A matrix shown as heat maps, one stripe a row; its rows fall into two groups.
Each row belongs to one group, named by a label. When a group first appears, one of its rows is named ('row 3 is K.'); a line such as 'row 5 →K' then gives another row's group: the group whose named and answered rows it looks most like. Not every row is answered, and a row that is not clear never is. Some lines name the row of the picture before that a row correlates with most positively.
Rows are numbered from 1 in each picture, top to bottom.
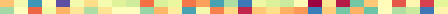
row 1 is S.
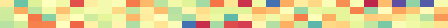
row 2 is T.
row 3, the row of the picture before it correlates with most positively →2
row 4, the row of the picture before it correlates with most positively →2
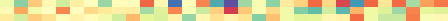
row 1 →S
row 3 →T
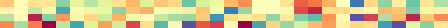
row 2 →S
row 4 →T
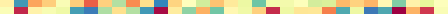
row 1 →T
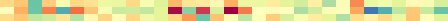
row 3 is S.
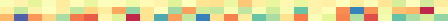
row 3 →T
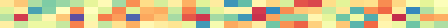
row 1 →S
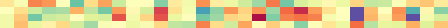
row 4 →T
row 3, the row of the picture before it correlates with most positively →2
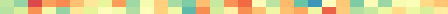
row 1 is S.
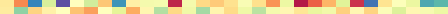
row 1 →S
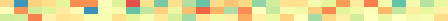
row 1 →T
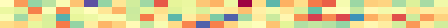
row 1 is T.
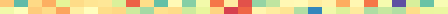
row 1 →T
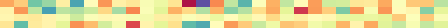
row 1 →S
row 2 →S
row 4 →T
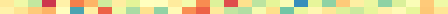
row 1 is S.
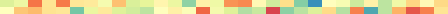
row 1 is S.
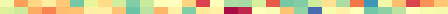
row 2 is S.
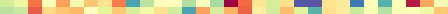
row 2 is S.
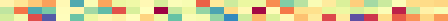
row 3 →S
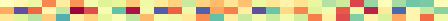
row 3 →S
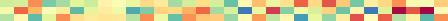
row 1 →S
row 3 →T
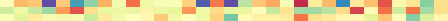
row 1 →S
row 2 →T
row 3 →S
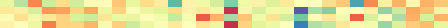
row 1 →S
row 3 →T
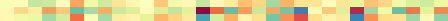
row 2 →T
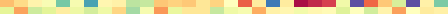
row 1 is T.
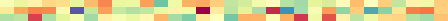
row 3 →S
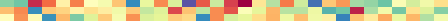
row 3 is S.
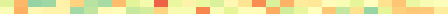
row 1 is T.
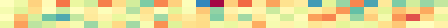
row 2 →S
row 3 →S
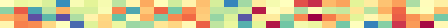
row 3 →S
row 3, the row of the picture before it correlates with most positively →3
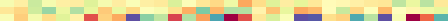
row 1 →T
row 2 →S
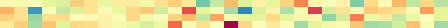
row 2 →S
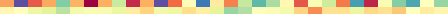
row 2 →S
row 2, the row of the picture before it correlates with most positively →2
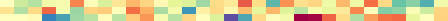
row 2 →T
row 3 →S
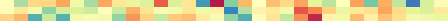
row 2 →S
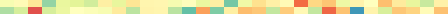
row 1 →S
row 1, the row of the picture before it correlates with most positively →2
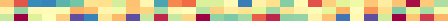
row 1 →S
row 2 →T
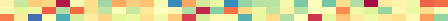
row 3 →S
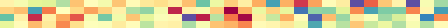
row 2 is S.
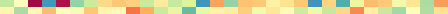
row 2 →T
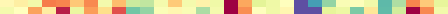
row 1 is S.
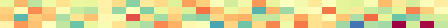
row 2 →T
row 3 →T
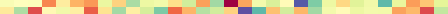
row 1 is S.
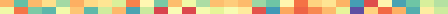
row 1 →T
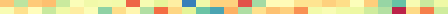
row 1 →T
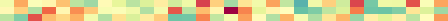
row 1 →T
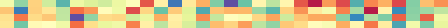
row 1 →S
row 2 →T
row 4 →T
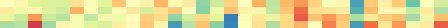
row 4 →S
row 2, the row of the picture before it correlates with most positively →2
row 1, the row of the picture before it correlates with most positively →1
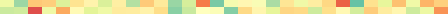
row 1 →S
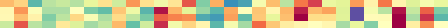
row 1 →S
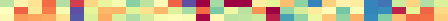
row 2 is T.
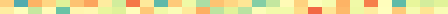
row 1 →T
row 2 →S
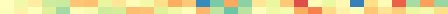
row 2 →S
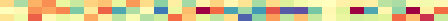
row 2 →T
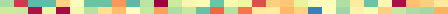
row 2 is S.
